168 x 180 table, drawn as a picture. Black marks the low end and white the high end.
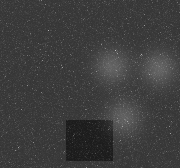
The ninth with the lowest average is the bottom middle. An odd patch, lower than its surroundings, sits in the bottom middle. There are three bumps. No single row or column stands out from its neighbours.
